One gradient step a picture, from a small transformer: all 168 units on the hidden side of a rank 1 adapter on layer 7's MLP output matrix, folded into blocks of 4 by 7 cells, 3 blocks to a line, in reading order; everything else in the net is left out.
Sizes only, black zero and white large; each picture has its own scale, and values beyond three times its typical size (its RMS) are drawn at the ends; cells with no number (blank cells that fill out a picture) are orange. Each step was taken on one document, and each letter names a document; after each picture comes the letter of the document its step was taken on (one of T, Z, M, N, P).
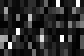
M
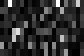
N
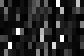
M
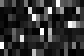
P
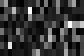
P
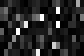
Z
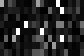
M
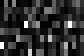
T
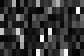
T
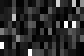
P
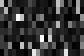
Z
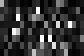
Z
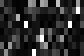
M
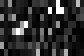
N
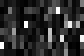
T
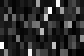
P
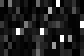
M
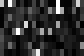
N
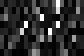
Z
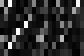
M
